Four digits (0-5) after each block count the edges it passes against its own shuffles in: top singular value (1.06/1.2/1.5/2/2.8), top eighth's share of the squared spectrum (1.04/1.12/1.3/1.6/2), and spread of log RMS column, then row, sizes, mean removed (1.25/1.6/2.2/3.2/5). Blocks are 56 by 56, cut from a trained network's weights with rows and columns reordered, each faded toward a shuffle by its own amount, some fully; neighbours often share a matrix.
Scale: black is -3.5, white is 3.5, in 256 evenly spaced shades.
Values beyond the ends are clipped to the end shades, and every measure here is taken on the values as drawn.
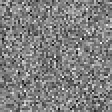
2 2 0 0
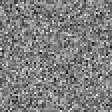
1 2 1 0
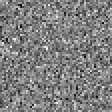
2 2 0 0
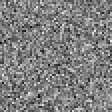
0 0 0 0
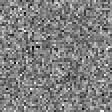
1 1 0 0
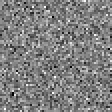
0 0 0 0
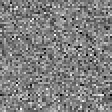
2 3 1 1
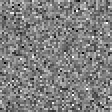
0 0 0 0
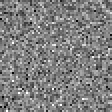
0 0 0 0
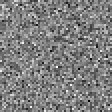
0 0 0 0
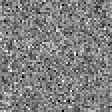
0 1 0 0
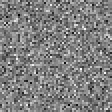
0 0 0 0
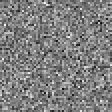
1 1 0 0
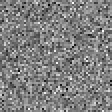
0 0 0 0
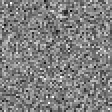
0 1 0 0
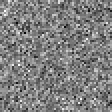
1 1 0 0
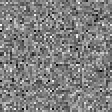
3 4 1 2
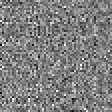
3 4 2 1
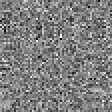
3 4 1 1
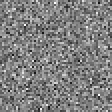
1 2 0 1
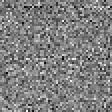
2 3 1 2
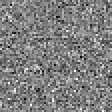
1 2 0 1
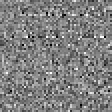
3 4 1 2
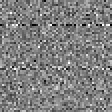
3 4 1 2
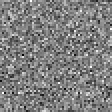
1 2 0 1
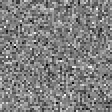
1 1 0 0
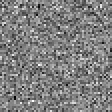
2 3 0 1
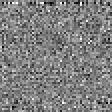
3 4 1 2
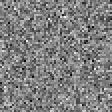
2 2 0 0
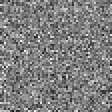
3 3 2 1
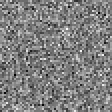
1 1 0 0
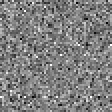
2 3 0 1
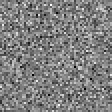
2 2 0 0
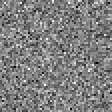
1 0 0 0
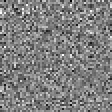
3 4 2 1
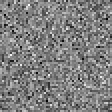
1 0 0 0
